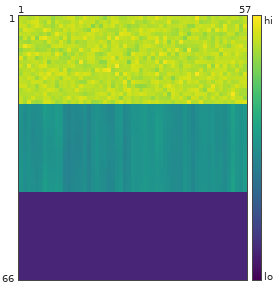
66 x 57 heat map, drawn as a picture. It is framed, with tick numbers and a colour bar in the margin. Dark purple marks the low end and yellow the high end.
The table splits into 3 rows of 1 panel. Panel 1,1: very high, fine-grained, faint in contrast. Panel 2,1: middling, streaked downward, faint in contrast. Panel 3,1: very low, flat.
